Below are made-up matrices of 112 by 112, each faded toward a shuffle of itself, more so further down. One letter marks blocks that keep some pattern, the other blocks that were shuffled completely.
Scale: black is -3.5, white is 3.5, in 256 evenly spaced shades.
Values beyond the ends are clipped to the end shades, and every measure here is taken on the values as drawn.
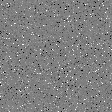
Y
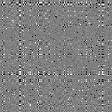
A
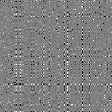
A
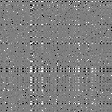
A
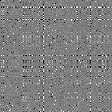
A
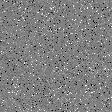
Y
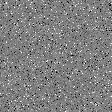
Y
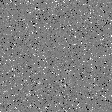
Y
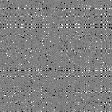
A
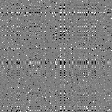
A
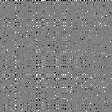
A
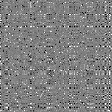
A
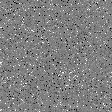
Y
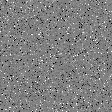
Y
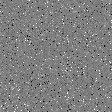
Y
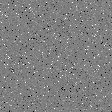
Y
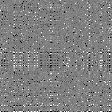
A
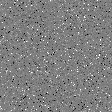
Y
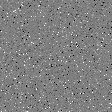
Y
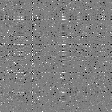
A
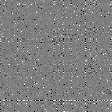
A
